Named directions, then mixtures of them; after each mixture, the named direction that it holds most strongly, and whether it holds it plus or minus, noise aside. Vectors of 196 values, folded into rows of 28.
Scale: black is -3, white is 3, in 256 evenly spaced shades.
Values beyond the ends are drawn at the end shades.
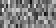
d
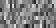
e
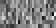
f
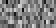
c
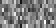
c, minus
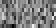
f, plus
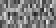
c, plus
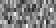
c, minus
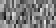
e, minus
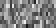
e, plus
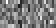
c, minus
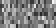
d, plus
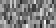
e, minus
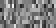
e, plus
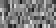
e, minus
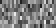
c, minus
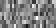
e, plus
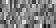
e, plus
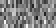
d, plus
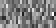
f, minus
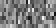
f, minus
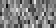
d, plus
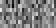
e, minus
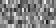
c, minus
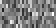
d, minus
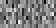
f, minus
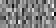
f, minus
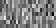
f, plus
